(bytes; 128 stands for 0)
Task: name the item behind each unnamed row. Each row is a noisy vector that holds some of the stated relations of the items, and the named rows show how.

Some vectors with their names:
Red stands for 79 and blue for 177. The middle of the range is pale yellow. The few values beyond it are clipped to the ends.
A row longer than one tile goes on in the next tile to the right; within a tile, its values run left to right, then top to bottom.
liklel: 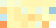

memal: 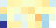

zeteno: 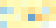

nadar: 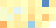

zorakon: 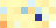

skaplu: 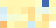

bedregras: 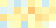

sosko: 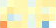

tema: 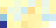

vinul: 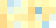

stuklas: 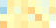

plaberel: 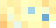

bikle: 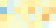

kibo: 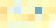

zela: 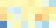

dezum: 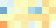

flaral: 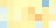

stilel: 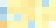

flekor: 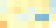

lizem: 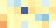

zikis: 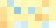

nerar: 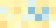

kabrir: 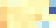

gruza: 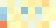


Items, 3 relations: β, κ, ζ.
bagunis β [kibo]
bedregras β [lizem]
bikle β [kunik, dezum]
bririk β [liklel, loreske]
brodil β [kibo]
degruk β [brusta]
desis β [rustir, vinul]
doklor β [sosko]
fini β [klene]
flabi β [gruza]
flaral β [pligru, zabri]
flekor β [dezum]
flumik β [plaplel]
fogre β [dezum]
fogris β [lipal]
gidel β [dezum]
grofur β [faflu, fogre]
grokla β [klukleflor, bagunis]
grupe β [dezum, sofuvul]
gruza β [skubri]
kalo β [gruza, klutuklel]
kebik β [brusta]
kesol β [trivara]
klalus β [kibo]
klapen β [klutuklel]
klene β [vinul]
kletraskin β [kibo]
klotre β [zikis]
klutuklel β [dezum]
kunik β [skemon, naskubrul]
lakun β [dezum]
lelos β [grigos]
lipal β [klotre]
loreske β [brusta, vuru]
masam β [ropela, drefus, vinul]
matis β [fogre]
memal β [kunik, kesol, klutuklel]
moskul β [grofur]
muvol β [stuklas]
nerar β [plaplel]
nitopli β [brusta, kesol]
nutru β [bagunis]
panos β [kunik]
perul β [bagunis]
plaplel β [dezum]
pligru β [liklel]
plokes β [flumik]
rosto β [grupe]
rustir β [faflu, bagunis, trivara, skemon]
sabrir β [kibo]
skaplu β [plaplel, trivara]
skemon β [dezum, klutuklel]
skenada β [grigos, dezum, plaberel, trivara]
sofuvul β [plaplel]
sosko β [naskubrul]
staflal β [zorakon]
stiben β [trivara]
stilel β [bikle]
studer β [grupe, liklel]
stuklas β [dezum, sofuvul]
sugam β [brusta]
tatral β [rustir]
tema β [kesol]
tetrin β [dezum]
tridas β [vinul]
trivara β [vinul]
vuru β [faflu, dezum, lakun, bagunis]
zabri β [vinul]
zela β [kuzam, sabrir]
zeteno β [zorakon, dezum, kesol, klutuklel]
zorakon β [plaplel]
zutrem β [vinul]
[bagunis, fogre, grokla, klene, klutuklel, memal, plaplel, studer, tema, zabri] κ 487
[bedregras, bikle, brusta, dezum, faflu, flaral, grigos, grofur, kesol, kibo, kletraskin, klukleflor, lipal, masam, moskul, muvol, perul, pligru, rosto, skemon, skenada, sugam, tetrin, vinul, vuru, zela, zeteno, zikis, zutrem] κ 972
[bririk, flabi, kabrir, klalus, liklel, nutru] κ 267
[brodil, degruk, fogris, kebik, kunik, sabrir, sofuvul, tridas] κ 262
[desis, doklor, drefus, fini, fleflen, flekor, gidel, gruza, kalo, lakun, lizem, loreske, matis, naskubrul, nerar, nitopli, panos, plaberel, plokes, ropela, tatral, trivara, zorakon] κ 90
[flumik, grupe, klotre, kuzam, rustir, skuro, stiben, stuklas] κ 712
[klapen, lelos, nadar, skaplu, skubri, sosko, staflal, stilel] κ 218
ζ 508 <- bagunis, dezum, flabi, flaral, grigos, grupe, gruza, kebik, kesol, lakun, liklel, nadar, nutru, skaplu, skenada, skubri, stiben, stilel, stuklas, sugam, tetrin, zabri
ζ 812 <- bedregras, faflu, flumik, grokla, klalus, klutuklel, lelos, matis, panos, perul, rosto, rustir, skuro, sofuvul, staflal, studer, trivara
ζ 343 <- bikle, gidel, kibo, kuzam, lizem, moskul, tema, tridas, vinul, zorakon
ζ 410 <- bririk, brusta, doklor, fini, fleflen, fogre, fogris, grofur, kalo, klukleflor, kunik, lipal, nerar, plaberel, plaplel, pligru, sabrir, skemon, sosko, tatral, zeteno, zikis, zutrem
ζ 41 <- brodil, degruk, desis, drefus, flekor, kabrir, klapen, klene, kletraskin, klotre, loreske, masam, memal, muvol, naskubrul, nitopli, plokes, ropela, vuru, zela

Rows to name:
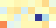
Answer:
gidel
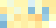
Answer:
plaplel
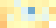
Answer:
fleflen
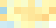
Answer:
rosto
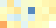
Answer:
doklor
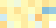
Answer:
bririk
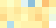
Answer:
sofuvul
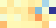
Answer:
nutru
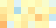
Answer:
kuzam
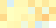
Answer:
pligru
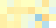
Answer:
klapen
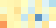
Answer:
plokes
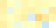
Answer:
zutrem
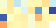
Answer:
flabi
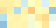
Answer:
kebik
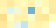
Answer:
klukleflor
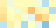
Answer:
masam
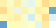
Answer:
degruk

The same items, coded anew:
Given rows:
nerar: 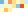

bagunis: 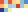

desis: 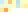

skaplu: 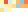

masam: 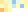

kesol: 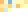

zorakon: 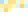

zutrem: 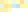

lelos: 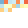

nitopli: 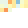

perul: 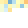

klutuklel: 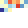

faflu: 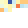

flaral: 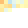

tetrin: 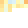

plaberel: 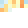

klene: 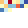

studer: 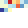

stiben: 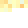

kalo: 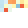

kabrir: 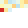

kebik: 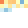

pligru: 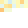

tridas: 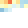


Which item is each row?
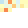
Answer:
flekor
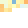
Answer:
muvol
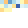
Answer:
klalus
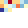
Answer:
tema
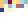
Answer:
memal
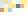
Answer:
bririk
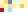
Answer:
liklel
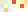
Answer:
gruza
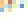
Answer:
brodil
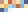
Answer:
zabri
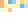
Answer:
kibo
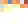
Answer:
skubri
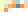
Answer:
doklor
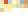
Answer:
nadar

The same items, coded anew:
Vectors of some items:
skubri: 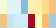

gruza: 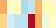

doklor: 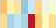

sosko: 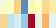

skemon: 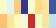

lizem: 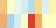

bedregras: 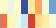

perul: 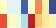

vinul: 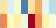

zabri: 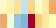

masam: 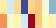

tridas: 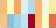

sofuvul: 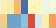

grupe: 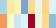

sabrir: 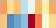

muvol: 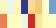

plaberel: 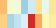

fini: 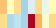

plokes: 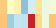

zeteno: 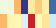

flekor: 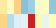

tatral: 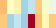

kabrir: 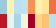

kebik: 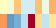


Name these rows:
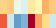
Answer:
bagunis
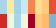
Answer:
liklel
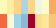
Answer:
klene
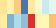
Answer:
nerar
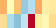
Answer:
kunik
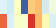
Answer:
brusta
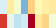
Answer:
klotre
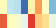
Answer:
faflu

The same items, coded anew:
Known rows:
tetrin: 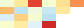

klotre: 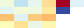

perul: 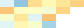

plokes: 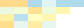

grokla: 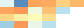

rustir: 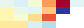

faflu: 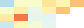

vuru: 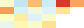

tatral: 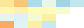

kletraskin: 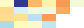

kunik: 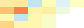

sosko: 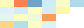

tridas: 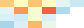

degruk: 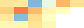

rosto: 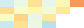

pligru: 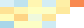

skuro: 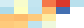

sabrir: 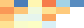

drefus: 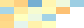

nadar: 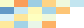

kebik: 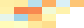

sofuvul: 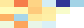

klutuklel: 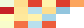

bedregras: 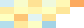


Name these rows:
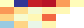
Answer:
bagunis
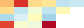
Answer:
lakun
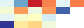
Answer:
zabri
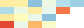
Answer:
kabrir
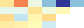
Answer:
nerar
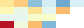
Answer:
bririk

